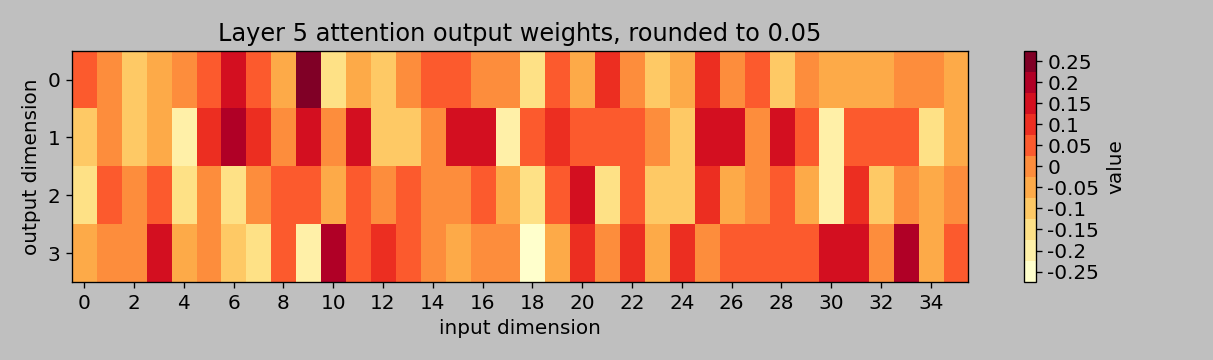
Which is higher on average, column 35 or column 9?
column 9
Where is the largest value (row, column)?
0 9
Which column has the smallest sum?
18
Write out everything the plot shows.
Title: Layer 5 attention output weights, rounded to 0.05
x-axis: input dimension, ticks 0 2 4 6 8 10 12 14 16 18 20 22 24 26 28 30 32 34
y-axis: output dimension, ticks 0 1 2 3 (0 at the top)
Colour bar: value, ticks -0.25 -0.2 -0.15 -0.1 -0.05 0 0.05 0.1 0.15 0.2 0.25
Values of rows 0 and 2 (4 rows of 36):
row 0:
0.05 0 -0.1 -0.05 0 0.05 0.15 0.05 -0.05 0.25 -0.15 -0.05 -0.1 0 0.05 0.05 0 0 -0.15 0.05 -0.05 0.1 0 -0.1 -0.05 0.1 0 0.05 -0.1 0 -0.05 -0.05 -0.05 0 0 -0.05
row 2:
-0.15 0.05 0 0.05 -0.15 0 -0.15 0 0.05 0.05 -0.05 0.05 0 0.05 0 0 0.05 -0.05 -0.15 0.05 0.15 -0.15 0.05 -0.1 -0.1 0.1 -0.05 0 0.05 -0.05 -0.2 0.1 -0.1 0 -0.05 0
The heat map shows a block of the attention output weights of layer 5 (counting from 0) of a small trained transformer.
